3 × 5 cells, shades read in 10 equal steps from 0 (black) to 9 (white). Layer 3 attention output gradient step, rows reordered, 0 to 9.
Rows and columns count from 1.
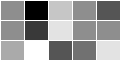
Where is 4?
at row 3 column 4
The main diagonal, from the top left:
5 2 3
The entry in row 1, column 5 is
3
